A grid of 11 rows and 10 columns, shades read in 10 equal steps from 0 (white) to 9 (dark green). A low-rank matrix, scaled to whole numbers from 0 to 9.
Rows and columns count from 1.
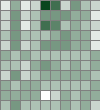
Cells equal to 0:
1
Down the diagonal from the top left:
1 5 1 3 5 3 3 4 3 4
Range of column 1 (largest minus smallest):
3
